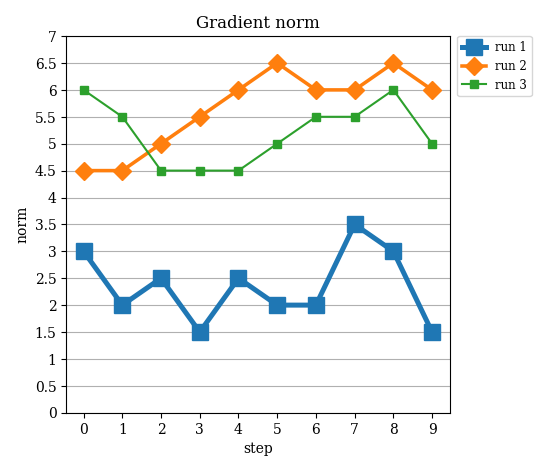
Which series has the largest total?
run 2
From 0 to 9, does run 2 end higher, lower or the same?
higher
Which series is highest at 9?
run 2
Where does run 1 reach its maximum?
7
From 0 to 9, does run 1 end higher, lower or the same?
lower
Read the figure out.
Title: Gradient norm
x-axis: step, ticks 0 1 2 3 4 5 6 7 8 9
y-axis: norm, ticks 0 0.5 1 1.5 2 2.5 3 3.5 4 4.5 5 5.5 6 6.5 7
Legend: run 1, run 2, run 3
Values:
run 1: 3 2 2.5 1.5 2.5 2 2 3.5 3 1.5
run 2: 4.5 4.5 5 5.5 6 6.5 6 6 6.5 6
run 3: 6 5.5 4.5 4.5 4.5 5 5.5 5.5 6 5
